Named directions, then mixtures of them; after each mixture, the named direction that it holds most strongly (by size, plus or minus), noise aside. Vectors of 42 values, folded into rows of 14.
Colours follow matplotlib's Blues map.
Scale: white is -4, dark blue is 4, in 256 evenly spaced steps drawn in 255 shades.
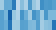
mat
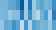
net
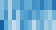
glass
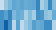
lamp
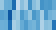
mat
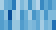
mat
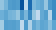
net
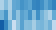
glass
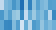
net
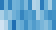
lamp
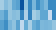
net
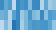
mat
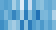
net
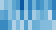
net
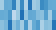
mat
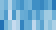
glass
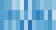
net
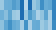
net
